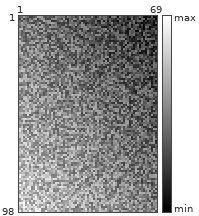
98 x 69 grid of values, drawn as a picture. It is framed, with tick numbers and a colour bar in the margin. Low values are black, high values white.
Average level on the scale: 50%. Slope: up to the bottom left. Grain: fine. Mirror symmetry: none. Ninth with the lowest average: top right. Odd rows or columns: none.
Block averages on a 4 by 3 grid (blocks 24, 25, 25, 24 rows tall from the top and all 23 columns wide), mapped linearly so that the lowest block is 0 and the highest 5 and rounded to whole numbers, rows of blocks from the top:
210 | 321 | 432 | 543
